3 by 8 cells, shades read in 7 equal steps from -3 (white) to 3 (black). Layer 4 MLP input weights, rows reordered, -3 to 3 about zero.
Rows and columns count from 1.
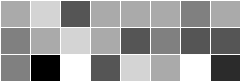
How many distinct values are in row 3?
7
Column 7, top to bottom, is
0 1 -3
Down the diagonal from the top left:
-1 -1 -3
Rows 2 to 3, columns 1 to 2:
0 -1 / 0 3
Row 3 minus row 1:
1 5 -4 2 -1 0 -3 3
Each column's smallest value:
-1 -2 -3 -1 -2 -1 -3 -1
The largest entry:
3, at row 3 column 2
